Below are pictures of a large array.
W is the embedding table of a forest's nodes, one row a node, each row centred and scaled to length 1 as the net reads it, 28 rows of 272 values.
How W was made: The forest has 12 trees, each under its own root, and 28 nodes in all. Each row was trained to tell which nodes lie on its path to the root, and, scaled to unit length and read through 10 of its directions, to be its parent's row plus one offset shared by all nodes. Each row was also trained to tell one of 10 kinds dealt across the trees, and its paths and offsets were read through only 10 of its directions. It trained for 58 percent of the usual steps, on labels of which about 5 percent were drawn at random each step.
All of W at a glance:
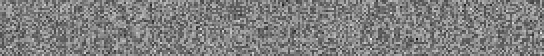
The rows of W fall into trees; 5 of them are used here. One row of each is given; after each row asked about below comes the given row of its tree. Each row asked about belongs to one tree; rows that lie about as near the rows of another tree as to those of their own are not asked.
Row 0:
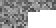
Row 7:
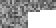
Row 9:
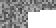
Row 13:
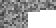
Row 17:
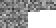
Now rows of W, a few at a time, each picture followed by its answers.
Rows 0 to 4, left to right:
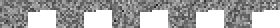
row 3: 9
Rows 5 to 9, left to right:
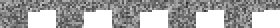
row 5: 9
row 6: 0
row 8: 9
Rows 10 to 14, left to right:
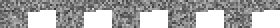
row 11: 13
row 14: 17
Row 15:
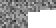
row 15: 7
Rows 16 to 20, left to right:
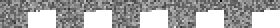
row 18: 17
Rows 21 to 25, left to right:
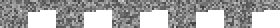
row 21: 7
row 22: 13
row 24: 7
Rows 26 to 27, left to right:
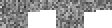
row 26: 17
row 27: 7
